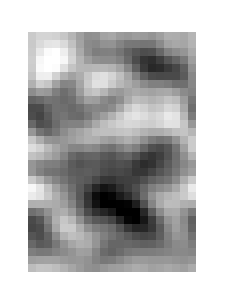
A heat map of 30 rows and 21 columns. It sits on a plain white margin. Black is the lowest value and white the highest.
Odd rows or columns: none. Mirror symmetry: none. Lone odd cells: none. Ninth with the highest average: top left. Stripes: none. Ninth with the lowest average: bottom middle.
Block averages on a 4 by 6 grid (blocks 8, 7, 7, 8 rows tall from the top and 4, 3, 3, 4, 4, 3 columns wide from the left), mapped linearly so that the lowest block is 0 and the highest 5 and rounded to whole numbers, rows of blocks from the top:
5 4 4 3 2 3 | 2 2 3 4 4 4 | 4 2 0 0 2 4 | 2 4 2 1 2 3
